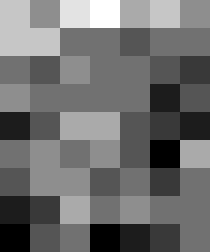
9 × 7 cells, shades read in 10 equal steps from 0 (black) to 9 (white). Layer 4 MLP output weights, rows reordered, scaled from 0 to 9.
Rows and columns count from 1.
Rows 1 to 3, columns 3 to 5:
8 9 6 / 4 4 3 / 5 4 4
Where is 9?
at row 1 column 4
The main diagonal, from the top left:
7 7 5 4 3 0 4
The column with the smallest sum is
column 6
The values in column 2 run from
2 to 7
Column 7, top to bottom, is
5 4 2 3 1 6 4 4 4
